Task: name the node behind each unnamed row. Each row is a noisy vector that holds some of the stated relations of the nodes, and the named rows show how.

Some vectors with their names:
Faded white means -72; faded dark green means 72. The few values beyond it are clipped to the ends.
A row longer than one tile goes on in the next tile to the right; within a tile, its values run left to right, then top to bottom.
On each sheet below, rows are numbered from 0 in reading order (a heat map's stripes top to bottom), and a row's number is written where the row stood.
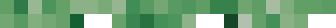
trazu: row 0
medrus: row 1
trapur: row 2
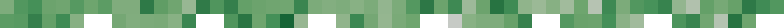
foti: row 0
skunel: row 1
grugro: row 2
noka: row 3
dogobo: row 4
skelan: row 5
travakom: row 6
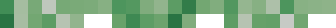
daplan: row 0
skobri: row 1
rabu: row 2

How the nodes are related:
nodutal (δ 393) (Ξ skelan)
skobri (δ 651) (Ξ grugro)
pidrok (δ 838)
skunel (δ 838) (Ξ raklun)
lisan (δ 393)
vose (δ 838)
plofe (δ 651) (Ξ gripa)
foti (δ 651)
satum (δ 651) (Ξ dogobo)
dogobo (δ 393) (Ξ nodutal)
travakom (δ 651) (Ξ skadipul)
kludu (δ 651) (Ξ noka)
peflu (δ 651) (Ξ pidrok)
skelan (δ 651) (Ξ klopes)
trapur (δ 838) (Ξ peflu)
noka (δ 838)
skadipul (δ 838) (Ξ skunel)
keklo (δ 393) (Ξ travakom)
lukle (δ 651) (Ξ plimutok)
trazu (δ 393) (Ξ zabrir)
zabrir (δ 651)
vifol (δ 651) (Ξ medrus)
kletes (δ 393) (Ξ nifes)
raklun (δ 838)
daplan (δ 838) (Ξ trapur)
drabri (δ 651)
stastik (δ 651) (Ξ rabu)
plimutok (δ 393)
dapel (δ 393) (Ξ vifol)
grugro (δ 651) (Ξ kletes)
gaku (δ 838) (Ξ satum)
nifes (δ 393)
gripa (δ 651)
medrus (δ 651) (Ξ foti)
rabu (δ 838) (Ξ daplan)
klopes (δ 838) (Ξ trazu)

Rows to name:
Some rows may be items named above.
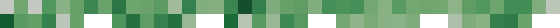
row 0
klopes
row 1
grugro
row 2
peflu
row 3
stastik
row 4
satum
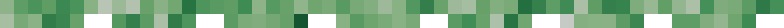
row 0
satum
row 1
travakom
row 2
trazu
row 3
noka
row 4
travakom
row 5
dogobo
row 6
skadipul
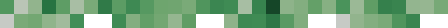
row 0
nodutal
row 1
pidrok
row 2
kletes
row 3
dogobo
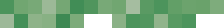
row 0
kludu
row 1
keklo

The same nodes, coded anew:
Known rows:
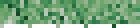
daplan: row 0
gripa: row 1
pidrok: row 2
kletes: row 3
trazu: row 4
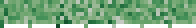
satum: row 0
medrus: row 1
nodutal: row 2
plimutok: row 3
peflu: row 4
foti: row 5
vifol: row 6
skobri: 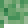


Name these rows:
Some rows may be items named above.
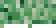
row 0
travakom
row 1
lisan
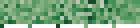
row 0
trazu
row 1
kletes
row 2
nodutal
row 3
skadipul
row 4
stastik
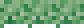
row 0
keklo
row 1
dapel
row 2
dapel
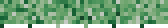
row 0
klopes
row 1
dogobo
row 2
rabu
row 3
noka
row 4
skelan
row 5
trazu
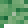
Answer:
gaku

